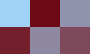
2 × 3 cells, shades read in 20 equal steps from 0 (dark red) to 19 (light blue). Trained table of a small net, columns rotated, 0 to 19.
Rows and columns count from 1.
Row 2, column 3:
6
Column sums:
21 12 19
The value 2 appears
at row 2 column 1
